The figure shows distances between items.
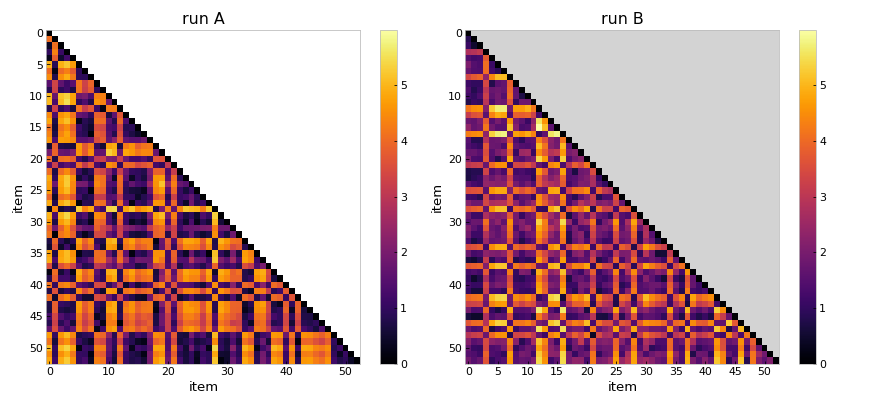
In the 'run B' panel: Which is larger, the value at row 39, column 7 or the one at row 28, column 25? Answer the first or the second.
the first
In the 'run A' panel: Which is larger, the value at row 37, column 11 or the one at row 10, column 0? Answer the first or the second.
the second
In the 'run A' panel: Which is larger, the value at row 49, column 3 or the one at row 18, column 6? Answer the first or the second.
the first
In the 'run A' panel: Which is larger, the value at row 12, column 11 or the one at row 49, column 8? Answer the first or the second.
the first
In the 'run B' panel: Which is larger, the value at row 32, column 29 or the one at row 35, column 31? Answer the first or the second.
the second
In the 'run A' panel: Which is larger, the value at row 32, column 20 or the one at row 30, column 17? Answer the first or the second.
the second
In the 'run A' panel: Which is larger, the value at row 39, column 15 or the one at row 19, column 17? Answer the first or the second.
the second
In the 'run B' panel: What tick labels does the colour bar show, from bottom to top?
0, 1, 2, 3, 4, 5
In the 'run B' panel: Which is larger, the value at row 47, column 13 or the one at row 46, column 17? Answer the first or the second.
the first
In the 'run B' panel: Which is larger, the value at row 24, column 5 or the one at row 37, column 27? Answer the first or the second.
the second
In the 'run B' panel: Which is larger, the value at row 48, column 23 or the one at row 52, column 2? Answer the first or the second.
the first
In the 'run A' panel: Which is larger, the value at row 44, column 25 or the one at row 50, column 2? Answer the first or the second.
the second
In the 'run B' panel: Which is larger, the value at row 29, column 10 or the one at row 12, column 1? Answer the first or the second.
the second
